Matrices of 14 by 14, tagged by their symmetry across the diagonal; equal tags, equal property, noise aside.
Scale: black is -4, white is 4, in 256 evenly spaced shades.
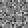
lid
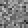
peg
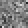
lid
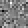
lid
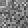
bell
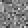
lid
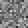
bell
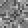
bell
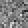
lid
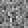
peg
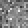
bell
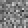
peg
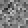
bell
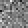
lid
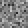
peg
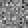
peg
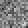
bell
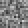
lid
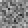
bell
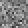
peg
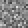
peg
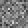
bell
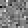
lid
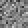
bell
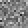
peg
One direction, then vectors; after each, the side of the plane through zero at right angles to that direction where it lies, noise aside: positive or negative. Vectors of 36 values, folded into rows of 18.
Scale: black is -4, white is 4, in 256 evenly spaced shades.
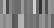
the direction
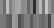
negative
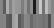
negative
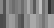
negative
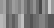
positive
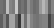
negative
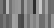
negative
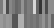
positive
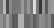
positive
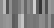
positive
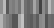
positive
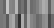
negative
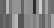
negative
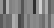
negative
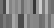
negative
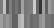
positive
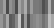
positive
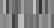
positive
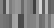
negative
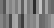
negative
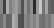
negative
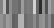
positive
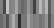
negative
